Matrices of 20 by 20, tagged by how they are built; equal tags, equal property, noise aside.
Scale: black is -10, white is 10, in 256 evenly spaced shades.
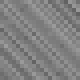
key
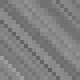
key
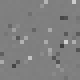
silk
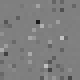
silk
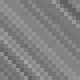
key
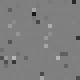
silk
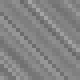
key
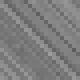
key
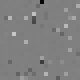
silk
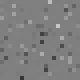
silk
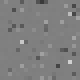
silk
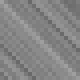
key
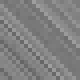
key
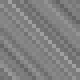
key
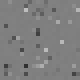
silk
